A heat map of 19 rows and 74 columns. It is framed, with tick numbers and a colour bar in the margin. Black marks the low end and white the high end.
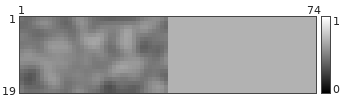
It is made of 1 by 2 panels. Panel 1,1: middling, blotchy. Panel 1,2: high, flat.
